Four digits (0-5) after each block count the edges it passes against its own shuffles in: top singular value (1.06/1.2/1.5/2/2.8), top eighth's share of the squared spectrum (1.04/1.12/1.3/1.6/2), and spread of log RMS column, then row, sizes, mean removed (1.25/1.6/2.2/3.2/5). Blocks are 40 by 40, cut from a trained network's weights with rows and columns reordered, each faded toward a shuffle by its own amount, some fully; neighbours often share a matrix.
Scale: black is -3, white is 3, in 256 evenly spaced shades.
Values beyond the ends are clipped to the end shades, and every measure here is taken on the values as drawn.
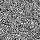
0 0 0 1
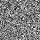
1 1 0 0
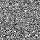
2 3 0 1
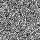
0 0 0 0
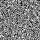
0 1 0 0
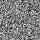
1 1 0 0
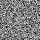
0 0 0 0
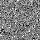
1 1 0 0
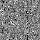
1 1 1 0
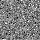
0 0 0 0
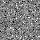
0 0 0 0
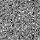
1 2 2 0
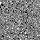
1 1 1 0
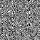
2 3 2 1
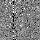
3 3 2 0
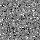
2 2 0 1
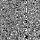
2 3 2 0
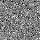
1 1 0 0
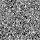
1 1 0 0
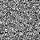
2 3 1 1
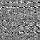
3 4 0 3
